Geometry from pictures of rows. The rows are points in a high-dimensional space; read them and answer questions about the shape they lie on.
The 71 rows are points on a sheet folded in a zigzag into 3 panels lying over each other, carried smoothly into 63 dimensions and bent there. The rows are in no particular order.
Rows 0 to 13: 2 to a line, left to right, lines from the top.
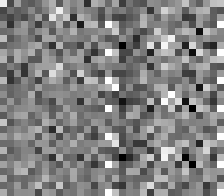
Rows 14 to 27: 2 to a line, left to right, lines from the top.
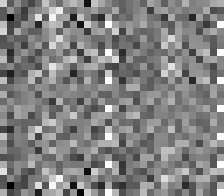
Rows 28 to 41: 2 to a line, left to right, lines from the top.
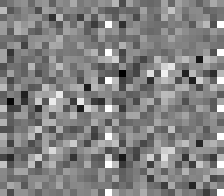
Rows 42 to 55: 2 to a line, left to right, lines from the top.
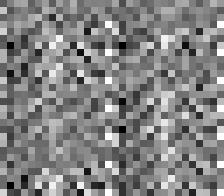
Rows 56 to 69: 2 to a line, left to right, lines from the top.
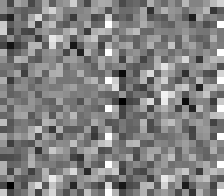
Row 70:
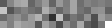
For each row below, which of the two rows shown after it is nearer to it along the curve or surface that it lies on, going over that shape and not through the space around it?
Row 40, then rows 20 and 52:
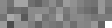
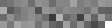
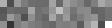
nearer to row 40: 52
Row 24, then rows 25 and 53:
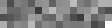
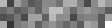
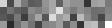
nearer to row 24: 25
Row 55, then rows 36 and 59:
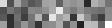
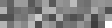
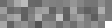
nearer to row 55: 59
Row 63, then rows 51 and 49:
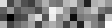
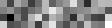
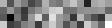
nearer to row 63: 51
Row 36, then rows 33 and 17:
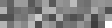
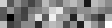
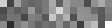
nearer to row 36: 33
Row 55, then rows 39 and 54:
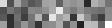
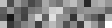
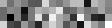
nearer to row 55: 54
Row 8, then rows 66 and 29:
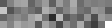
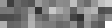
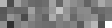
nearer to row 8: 66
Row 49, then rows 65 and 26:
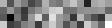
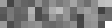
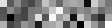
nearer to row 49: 26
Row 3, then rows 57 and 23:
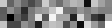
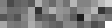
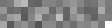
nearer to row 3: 23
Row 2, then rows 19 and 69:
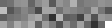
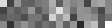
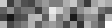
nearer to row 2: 69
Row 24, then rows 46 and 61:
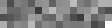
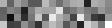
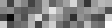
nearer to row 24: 61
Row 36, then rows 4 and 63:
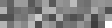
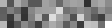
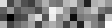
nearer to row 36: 63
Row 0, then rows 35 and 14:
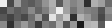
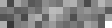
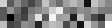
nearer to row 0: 14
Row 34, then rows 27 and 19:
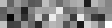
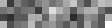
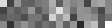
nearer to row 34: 19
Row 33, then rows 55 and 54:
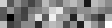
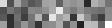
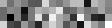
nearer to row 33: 54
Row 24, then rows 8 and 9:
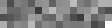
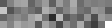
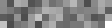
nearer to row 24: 8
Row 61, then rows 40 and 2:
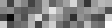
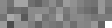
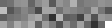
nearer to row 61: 2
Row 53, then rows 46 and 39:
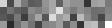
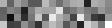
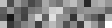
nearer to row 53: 46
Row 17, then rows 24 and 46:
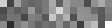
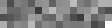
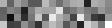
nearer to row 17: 46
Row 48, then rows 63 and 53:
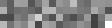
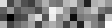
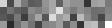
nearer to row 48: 63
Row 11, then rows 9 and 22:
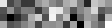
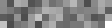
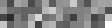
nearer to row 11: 22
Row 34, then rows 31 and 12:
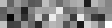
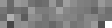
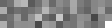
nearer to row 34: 31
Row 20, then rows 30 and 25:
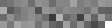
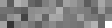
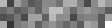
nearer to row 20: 25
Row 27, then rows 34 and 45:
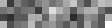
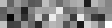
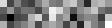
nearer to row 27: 45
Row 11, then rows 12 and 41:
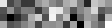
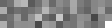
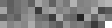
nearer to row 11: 41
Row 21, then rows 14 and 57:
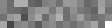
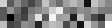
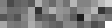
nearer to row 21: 14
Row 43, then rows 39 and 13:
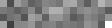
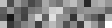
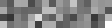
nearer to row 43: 39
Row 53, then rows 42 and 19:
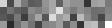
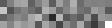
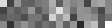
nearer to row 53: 19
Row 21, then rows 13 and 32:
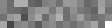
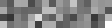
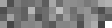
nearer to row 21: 32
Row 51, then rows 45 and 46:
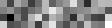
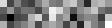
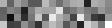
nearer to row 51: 45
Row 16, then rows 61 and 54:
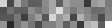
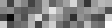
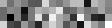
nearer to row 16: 54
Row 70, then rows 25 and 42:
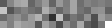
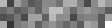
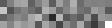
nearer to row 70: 42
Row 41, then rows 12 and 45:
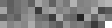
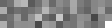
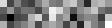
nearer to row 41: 12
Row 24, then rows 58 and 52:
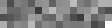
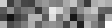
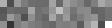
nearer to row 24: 58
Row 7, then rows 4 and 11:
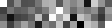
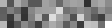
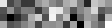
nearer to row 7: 4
